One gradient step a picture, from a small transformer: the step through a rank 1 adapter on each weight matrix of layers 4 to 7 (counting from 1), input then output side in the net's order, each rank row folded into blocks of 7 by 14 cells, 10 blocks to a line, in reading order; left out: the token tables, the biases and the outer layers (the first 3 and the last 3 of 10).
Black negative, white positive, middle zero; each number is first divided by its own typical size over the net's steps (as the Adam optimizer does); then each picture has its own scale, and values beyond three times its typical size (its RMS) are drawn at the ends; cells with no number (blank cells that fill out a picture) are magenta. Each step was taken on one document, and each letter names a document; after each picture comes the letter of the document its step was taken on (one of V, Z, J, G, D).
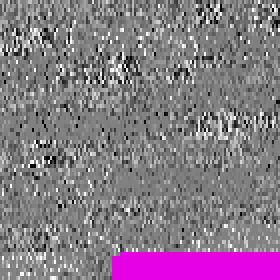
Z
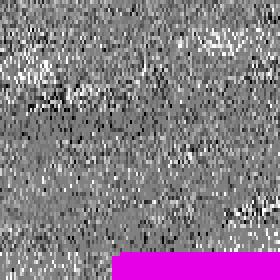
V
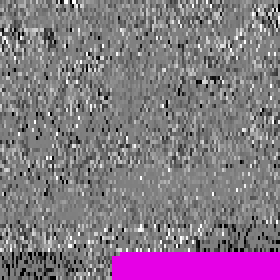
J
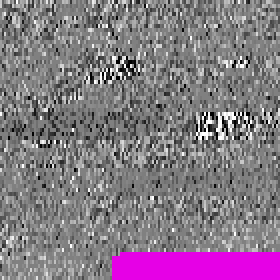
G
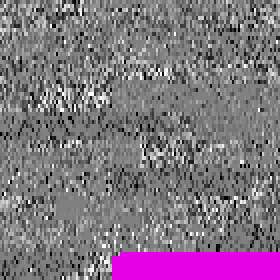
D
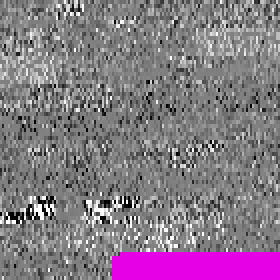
D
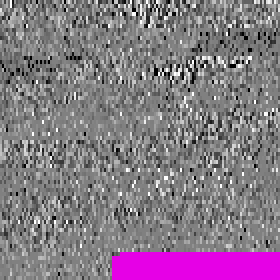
G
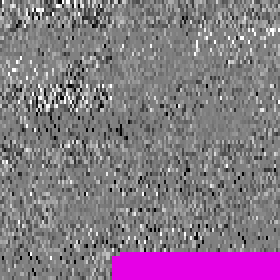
J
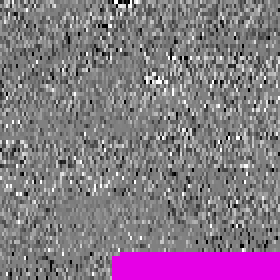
G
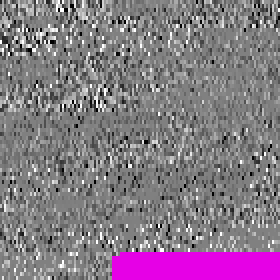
Z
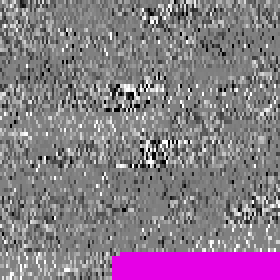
V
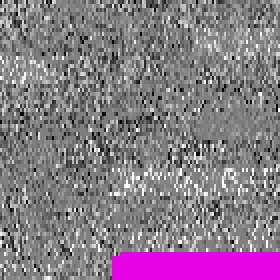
D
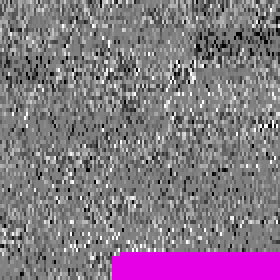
Z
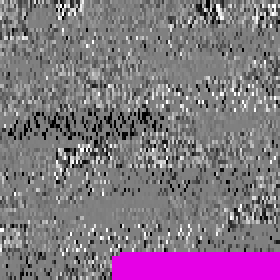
V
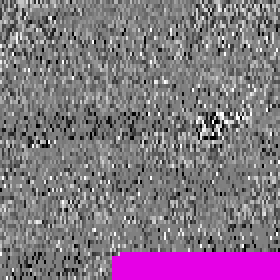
V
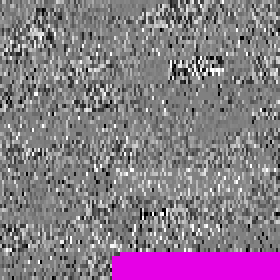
D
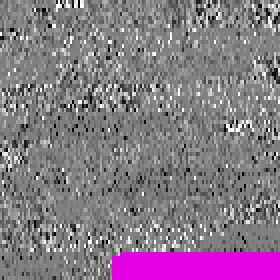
J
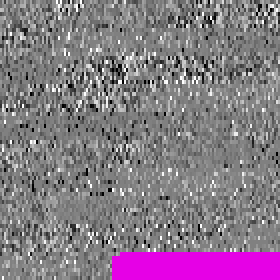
J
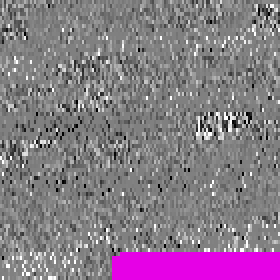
J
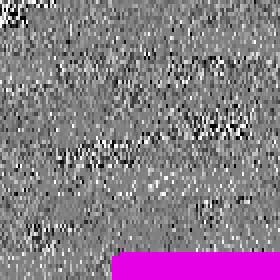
G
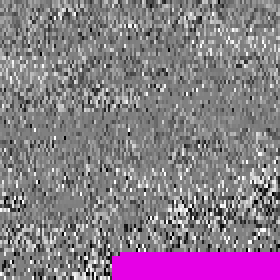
D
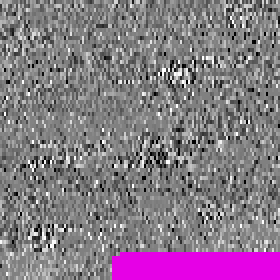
G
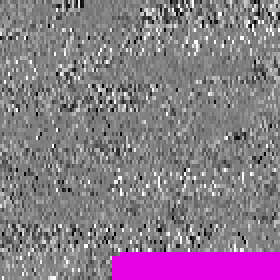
J
